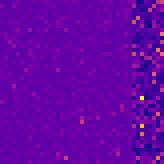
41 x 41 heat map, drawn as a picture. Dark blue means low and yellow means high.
Grain: fine. Slope: none. Seam: vertical, 80% of the way across, the left part calmer. Average level on the scale: 20%. Histogram: skewed, a long tail of high values.
